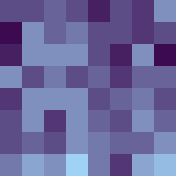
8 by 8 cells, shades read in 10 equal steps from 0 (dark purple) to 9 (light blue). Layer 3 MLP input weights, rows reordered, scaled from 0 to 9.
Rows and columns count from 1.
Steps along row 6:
up down up down down up down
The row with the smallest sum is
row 1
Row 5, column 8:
3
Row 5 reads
2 6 6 6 3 4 5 3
